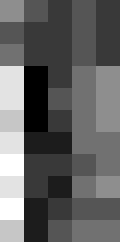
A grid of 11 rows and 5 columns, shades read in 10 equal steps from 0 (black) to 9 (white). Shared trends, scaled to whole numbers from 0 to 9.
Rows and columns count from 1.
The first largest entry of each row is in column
1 1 1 1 1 1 1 1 1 1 1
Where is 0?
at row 4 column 2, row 5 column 2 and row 6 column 2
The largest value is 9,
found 2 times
